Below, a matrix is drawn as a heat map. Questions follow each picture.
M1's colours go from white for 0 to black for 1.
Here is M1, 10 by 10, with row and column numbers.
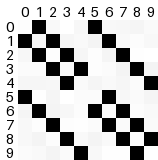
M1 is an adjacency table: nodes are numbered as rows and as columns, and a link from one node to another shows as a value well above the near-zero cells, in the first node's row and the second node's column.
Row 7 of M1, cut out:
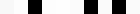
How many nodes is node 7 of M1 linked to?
3
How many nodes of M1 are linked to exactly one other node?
0
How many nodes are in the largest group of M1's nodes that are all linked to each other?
2
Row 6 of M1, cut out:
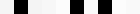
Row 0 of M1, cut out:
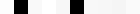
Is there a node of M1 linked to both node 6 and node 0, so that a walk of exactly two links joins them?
yes
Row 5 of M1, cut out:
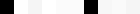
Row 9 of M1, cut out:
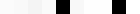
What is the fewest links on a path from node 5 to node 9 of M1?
4
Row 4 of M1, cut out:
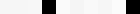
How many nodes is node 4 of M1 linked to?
2
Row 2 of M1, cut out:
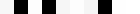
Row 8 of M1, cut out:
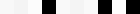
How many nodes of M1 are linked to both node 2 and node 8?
2
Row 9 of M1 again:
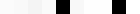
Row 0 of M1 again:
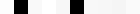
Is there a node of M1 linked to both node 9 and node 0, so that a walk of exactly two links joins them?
no
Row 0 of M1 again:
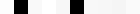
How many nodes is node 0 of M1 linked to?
2
